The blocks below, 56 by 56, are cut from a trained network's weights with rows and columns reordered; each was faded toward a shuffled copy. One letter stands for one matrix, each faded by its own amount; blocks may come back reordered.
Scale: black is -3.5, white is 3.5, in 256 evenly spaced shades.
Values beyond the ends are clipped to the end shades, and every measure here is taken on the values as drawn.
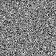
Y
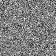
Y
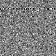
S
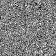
Y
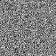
S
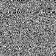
S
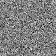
Y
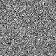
S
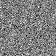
Y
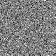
Y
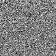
Y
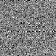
S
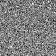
Y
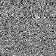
S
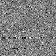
S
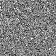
Y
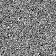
Y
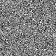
Y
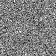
Y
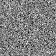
Y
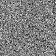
Y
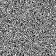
Y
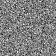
Y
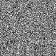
S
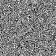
Y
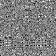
S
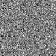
S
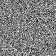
Y
